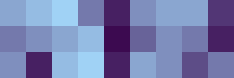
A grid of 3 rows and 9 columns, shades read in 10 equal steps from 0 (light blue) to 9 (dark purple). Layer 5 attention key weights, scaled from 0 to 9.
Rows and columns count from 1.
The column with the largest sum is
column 5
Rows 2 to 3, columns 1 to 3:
4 3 2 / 3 8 1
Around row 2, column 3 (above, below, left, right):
0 1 3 1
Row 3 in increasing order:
0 1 2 3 3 4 6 8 8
